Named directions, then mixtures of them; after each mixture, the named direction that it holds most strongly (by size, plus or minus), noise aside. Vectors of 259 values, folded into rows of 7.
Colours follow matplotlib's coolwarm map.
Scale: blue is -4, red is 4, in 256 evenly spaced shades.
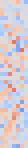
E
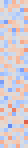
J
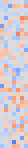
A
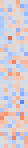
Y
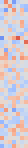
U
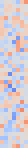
E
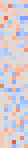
A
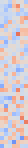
A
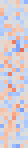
E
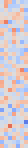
J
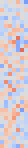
E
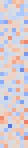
J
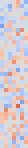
Y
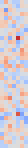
Y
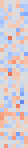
Y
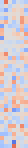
A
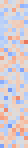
U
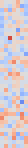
Y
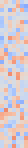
Y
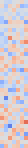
J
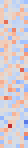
J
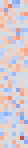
Y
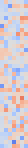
A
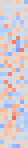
E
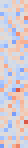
J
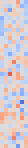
Y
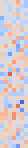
E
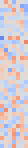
U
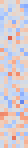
Y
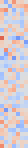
U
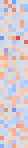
U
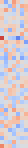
U
